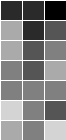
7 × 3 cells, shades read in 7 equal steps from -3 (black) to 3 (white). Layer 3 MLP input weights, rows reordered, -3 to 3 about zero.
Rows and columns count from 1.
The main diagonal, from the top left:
-2 -2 0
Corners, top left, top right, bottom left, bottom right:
-2 -3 1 2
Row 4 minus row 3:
-1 0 1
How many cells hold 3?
0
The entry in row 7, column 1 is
1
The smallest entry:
-3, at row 1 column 3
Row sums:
-7 -2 0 0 0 1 3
